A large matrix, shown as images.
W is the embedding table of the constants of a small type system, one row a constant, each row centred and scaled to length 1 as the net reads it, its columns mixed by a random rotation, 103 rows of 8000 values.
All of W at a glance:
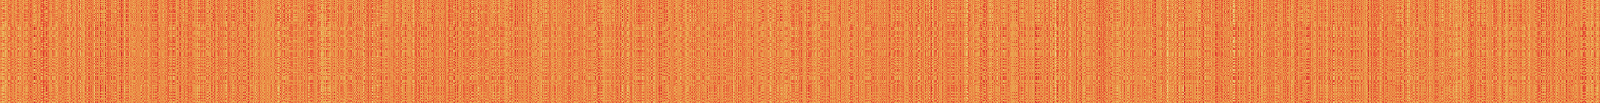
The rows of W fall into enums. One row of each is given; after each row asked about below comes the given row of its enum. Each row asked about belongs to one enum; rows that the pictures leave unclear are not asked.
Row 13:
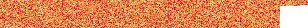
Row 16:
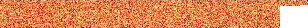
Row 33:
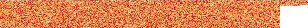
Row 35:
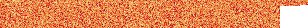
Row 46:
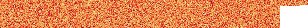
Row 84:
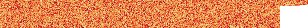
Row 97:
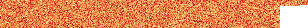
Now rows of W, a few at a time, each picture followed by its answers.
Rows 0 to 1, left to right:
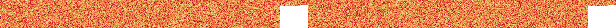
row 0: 97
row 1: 46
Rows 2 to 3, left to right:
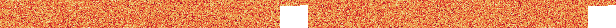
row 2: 33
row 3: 46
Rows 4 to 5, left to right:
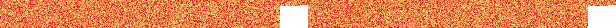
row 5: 16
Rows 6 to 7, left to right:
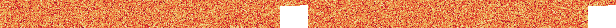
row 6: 84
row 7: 97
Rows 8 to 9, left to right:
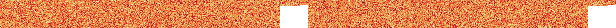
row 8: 33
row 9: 84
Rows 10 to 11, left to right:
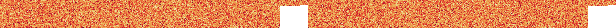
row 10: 16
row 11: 46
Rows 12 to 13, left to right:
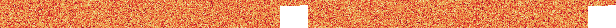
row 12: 46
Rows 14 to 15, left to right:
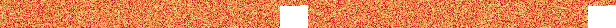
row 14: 16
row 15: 97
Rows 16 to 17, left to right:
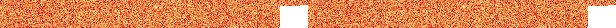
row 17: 16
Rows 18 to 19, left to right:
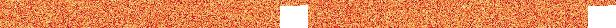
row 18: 33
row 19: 16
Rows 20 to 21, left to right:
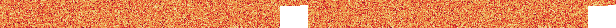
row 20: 16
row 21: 84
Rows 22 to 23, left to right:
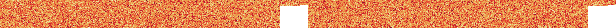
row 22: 33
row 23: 84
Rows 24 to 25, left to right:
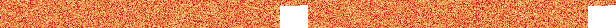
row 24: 97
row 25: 13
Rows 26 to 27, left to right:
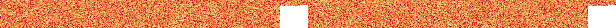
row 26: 97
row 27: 35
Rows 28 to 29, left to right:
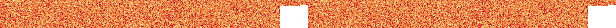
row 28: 35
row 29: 35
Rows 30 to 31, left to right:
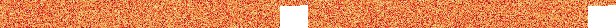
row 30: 16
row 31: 33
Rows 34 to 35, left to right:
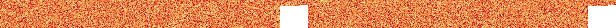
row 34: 97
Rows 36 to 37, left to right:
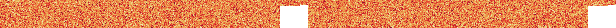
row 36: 35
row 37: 84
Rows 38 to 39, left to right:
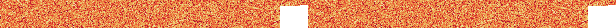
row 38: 97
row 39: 97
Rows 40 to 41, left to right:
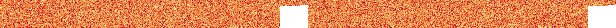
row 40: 16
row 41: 84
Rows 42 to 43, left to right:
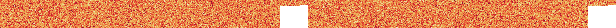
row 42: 46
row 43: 33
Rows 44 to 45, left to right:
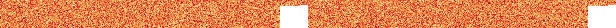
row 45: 33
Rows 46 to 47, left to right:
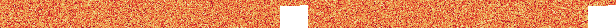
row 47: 97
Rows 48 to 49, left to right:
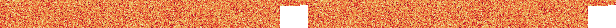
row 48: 35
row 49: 35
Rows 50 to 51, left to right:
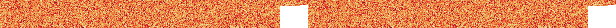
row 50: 84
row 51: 84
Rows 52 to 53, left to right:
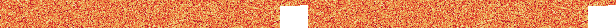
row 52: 97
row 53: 97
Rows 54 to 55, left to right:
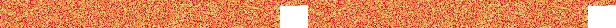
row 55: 97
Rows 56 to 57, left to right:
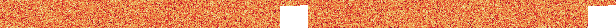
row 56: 13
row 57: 16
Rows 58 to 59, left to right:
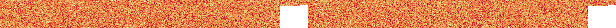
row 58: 33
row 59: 35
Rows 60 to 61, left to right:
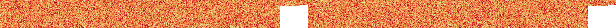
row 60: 84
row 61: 35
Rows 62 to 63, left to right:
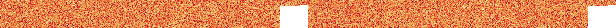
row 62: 97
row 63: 16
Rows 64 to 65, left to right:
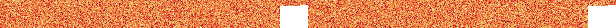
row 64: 35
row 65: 97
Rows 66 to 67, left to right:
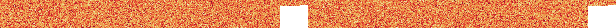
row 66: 46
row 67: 33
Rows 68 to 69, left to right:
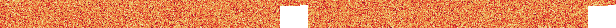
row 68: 35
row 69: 84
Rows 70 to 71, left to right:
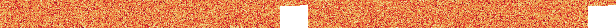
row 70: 84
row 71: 33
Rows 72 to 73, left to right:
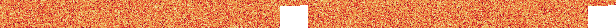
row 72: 16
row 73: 35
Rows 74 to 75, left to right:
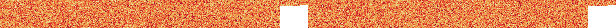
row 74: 33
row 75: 46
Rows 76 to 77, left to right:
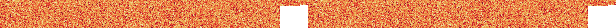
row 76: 35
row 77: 35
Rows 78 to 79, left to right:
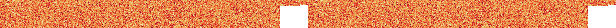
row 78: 35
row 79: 35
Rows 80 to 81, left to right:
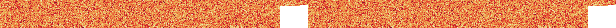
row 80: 84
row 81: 84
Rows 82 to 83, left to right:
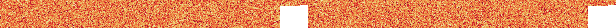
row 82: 97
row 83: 35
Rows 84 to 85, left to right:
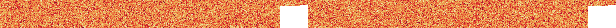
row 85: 13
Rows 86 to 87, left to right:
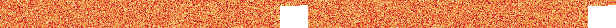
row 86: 97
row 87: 33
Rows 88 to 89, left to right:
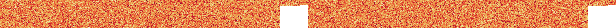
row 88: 33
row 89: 97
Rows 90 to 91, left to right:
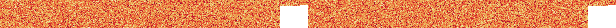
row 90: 33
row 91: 97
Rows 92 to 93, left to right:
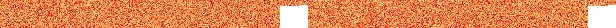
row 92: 46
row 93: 33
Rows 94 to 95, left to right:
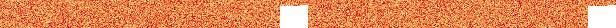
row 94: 33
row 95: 46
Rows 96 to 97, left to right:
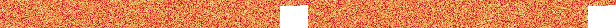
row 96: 13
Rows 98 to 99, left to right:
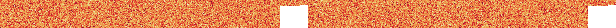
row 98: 46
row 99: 35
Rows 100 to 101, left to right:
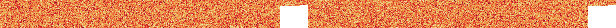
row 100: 84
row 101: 33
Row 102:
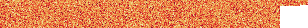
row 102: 35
